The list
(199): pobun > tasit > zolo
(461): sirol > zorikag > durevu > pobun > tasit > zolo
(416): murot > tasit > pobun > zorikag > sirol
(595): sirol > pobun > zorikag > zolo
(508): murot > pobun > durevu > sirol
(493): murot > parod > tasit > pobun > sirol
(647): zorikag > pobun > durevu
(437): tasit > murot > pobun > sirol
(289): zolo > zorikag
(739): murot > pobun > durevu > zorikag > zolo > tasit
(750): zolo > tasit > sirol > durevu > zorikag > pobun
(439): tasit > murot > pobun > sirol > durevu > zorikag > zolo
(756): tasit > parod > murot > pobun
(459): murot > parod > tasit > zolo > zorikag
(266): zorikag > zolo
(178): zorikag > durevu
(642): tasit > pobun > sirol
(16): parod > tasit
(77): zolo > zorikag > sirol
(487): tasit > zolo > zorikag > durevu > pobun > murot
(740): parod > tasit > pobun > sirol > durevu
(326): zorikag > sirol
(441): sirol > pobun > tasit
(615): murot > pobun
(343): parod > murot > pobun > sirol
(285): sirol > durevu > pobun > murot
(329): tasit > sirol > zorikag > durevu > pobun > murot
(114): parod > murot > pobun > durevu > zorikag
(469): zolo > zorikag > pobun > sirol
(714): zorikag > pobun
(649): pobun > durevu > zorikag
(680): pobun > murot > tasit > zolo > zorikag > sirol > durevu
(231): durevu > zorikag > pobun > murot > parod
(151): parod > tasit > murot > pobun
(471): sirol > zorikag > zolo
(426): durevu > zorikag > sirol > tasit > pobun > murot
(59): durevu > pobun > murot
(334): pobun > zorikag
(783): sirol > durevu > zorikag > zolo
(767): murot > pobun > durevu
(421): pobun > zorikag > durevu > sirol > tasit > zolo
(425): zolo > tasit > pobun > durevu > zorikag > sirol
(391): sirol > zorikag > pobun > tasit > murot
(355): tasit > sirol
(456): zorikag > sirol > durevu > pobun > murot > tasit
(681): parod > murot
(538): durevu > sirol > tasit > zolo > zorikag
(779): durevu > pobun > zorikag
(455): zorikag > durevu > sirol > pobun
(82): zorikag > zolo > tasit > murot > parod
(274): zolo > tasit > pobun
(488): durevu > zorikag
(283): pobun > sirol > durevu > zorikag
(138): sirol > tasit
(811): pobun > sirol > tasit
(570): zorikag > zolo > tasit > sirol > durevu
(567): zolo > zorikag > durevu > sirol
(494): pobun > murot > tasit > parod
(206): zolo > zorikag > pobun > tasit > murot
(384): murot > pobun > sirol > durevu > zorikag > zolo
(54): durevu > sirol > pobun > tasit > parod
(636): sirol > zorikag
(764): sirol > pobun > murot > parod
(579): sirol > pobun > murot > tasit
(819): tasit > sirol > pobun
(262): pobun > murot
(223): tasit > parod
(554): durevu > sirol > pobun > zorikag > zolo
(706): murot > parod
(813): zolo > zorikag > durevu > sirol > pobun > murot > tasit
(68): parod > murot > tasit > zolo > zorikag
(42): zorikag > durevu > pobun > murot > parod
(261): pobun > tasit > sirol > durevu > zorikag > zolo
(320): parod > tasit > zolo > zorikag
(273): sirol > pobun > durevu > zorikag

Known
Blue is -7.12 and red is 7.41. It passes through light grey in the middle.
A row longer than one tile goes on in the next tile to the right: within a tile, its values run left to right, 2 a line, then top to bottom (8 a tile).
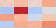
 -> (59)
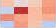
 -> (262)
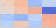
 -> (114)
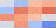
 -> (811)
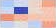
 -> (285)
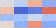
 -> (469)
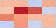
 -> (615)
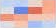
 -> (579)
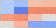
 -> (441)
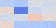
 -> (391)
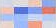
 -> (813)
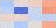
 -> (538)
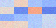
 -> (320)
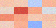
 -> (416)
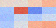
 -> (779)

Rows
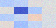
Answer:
(461)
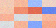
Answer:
(493)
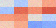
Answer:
(642)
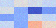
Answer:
(455)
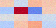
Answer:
(649)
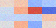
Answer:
(151)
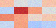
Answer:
(494)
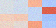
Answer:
(425)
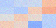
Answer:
(329)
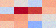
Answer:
(437)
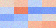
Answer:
(231)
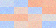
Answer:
(283)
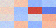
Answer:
(343)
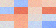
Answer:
(261)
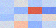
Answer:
(740)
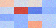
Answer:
(647)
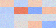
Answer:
(421)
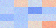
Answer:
(426)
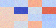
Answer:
(750)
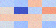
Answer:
(595)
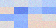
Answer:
(456)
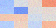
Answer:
(54)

